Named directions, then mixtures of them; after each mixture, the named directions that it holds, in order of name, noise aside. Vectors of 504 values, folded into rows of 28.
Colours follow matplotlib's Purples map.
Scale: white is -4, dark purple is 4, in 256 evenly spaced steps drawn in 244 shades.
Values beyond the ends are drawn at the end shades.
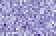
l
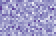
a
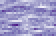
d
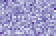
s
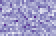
a, d, l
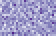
a, l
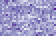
a, d, s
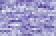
a, d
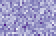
l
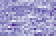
d, s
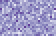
a, l, s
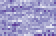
d, l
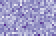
l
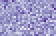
s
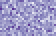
a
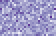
a, l, s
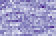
a, d, s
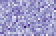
l, s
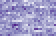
a, d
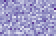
s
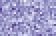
a, d, l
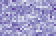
a, d, s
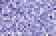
a, l, s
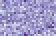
d, l, s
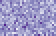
l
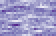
d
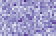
a, d, l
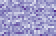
d, s
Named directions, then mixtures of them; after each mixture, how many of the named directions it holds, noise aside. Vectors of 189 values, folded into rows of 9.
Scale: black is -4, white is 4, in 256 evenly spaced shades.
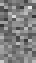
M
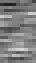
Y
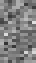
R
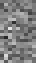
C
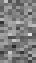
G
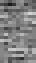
two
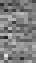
two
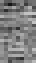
three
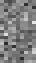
two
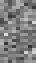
one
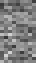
three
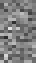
one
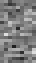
three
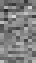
two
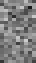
one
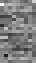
three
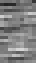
one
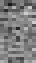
three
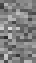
one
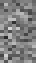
one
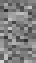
two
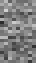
three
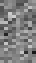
two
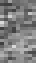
three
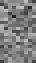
one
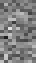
one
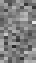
three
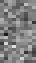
two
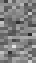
one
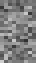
three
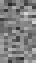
three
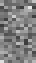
one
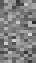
two
